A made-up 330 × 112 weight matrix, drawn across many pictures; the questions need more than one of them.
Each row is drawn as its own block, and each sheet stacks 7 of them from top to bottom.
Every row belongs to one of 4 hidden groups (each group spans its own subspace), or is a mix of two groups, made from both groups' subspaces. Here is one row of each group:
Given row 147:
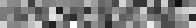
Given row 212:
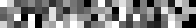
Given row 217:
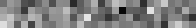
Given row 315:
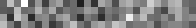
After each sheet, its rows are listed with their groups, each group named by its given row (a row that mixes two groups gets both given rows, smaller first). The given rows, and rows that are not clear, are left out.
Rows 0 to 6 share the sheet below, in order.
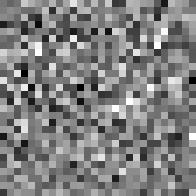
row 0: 217
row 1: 217
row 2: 212
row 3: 315
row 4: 212
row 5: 315
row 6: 212
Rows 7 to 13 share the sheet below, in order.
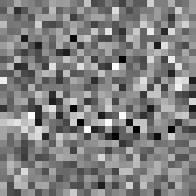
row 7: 147 and 212
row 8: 217 and 315
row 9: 212
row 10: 147
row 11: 217 and 315
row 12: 315
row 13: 315
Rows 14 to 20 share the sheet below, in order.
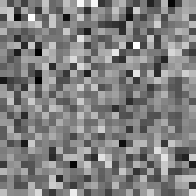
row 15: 212 and 217
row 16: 217
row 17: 315
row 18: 315
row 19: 147 and 315
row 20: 147
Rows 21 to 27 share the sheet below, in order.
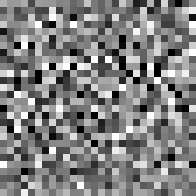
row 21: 147
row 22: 212
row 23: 217
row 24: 212
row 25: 315
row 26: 212 and 217
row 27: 217
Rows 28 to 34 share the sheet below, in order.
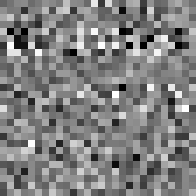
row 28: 217
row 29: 315
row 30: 315
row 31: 212
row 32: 212
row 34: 315
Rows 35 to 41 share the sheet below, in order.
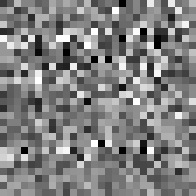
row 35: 212
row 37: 217
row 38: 217 and 315
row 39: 147
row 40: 217
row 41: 147
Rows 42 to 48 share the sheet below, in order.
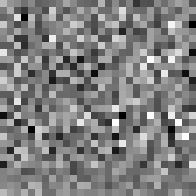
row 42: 212
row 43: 212
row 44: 315
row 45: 212 and 315
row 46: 212
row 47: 212
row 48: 217
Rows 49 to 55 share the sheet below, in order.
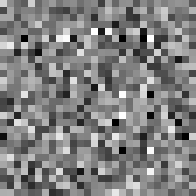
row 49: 147 and 315
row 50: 217
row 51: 147
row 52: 217
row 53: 212
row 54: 217
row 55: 315
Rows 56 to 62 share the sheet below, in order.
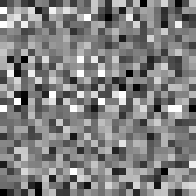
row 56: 147 and 217
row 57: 217
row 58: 315
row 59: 212
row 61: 212
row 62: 217
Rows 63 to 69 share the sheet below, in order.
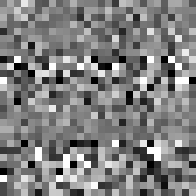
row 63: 217 and 315
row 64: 212
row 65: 212
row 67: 217
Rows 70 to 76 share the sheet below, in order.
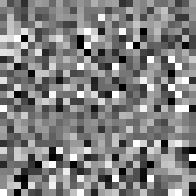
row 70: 315
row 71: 217
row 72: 212
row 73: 212
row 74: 315
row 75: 147
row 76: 212 and 217
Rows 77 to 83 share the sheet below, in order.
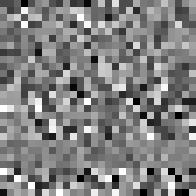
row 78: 217
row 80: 217
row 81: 147
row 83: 212
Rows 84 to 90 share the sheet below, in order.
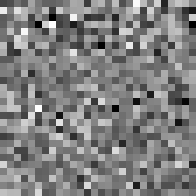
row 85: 315
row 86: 212 and 217
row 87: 217 and 315
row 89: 212
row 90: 217
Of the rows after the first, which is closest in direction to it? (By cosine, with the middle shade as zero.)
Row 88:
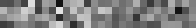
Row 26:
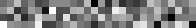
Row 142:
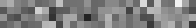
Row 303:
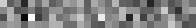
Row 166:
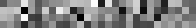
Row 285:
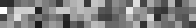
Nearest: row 285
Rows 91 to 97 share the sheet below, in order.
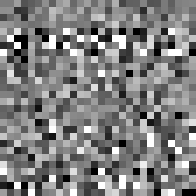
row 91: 212 and 315
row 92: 212
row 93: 315
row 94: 217
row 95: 147
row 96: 212
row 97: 212 and 217
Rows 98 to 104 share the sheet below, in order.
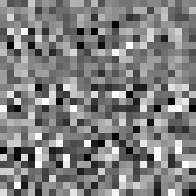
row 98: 315
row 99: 315
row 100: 315
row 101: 212 and 315
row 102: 217 and 315
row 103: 147 and 212
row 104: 212 and 315
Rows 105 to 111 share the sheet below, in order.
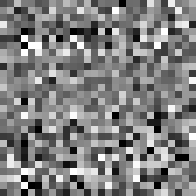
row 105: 212
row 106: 217
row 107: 147
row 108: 212
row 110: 315
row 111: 217
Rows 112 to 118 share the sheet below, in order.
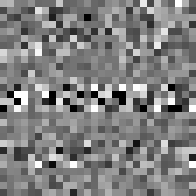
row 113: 217
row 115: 212
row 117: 147
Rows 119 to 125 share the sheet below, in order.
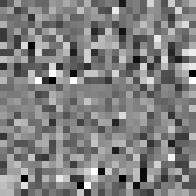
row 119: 212
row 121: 147
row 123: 212
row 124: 212 and 315
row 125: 217
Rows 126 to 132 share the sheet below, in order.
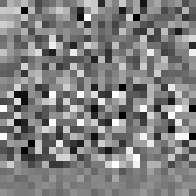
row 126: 217
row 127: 147
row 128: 217
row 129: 212
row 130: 212
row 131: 315
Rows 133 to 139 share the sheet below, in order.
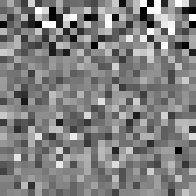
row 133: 147
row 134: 315
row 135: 212
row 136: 212 and 315
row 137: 147
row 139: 212
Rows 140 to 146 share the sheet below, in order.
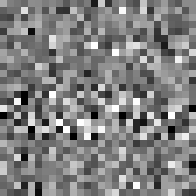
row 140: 217
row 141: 147 and 315
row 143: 212 and 315
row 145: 212
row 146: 212 and 217
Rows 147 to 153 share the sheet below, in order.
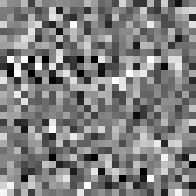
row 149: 315
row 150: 212 and 217
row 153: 217
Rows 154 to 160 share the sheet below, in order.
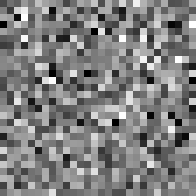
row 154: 212
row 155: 217
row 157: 147 and 315
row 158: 212
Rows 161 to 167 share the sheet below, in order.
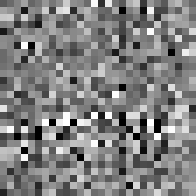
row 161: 217
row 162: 212
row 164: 212
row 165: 217
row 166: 217
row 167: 217 and 315
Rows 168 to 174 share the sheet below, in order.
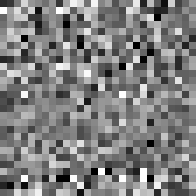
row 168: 147 and 217
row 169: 147 and 217
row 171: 217
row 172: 217
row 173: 315
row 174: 217
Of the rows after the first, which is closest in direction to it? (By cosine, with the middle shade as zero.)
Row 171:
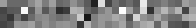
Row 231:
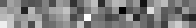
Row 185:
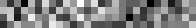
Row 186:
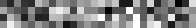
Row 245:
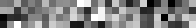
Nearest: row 245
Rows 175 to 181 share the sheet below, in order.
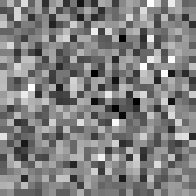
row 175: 315
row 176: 217
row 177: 315
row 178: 315
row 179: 212
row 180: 315
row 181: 217
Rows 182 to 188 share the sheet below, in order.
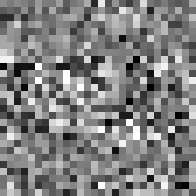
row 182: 217 and 315
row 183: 217
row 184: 147
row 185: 315
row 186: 147 and 315
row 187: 212
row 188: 315
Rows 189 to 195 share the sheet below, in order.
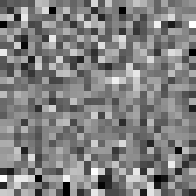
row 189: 212 and 217
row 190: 212
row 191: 315
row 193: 217
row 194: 212 and 217
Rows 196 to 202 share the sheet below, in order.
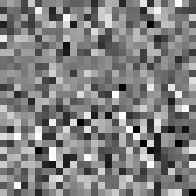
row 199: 212
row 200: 217
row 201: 147
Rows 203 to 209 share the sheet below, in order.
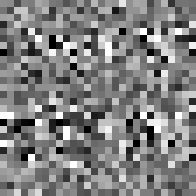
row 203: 212
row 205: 217 and 315
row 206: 147
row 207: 147
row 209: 217
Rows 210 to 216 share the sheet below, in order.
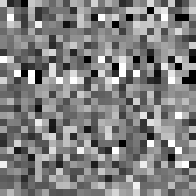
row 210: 315
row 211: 147
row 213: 217
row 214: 147
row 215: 212
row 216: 315
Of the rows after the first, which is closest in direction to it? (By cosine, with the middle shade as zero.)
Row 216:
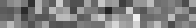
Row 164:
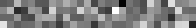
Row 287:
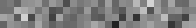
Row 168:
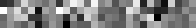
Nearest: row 164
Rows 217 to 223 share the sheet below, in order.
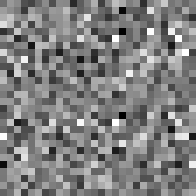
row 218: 212
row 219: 315
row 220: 212
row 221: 212
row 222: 212
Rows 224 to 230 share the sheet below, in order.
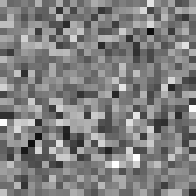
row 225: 315
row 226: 212
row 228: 147
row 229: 315
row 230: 212
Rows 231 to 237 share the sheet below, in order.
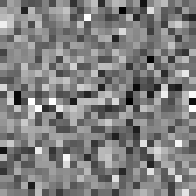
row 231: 217
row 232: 212
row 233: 315
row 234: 147 and 315
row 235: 315
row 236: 147
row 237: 212
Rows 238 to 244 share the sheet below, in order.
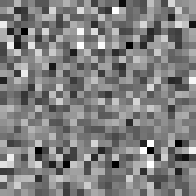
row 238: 212
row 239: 315
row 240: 212
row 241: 147 and 315
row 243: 147 and 315
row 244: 147
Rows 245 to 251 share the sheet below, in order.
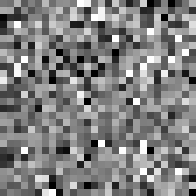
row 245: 217 and 315
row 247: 315
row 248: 217
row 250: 217
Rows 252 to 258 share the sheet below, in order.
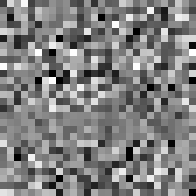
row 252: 315
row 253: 147
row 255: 315
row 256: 147
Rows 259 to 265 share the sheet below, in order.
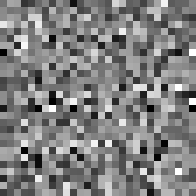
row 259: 217
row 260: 212
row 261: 217
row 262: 147
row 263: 217
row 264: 217
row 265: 147
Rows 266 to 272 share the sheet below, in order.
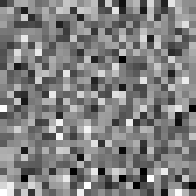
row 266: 212 and 217
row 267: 212 and 217
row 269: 212
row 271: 217
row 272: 217
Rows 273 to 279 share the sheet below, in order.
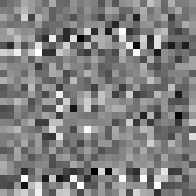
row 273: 212 and 315
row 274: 217
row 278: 315
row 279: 217
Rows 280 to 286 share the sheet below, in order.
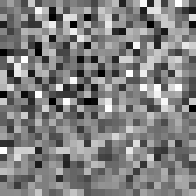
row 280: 147
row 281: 217
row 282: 315
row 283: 147 and 315
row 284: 315
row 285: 147
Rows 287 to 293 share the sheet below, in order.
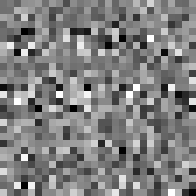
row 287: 212 and 315
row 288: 217
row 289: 147
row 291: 147
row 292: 212 and 217
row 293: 212
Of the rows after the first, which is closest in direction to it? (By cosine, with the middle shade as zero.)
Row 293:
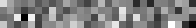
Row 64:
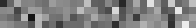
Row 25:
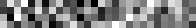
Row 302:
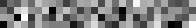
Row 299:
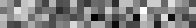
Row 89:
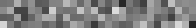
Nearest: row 89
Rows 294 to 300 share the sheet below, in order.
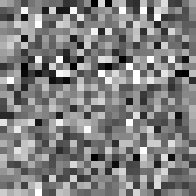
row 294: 217
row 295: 217 and 315
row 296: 315
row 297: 315
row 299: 315
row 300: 217
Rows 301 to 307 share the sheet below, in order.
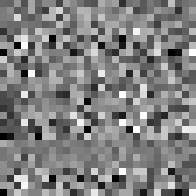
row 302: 212
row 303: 212 and 315
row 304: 217
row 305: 217
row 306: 212
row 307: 212
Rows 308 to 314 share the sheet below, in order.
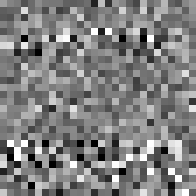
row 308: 217
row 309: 217
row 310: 217 and 315
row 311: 147
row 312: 217 and 315
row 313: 315
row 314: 212
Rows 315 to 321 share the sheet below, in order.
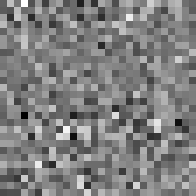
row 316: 212 and 315
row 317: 147
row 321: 217
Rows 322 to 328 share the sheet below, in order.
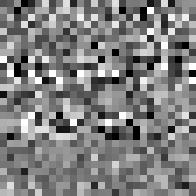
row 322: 217 and 315
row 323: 315
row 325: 147
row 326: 315
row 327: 315
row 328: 217 and 315
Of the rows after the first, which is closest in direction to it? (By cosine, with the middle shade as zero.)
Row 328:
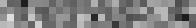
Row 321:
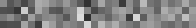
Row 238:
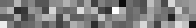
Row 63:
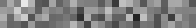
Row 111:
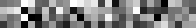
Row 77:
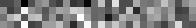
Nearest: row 77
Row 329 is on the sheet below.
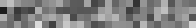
